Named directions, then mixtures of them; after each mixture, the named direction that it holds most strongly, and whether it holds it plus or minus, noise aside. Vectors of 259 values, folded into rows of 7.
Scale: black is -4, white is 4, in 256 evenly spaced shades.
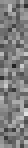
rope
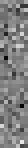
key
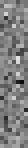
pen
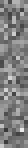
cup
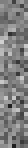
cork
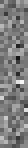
pen, minus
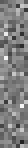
key, minus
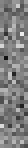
key, plus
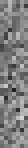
rope, plus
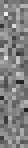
pen, plus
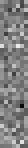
key, plus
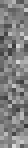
cork, minus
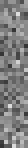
cork, minus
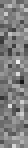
cork, minus
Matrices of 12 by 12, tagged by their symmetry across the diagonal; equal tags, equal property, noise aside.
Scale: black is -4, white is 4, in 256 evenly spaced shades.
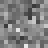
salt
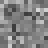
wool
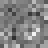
wool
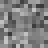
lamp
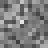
wool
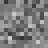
salt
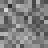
lamp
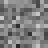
salt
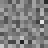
lamp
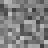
lamp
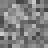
wool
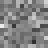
salt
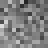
lamp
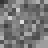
wool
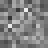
wool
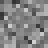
wool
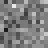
salt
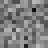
salt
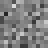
lamp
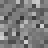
wool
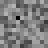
wool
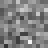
salt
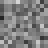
lamp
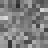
lamp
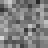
lamp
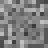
wool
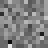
salt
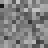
salt
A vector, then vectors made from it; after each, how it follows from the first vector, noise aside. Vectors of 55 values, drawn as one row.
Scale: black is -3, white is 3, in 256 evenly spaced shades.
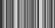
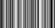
copied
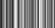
copied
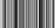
negated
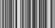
wrapped around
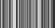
reversed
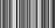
reversed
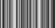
reversed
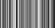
reversed
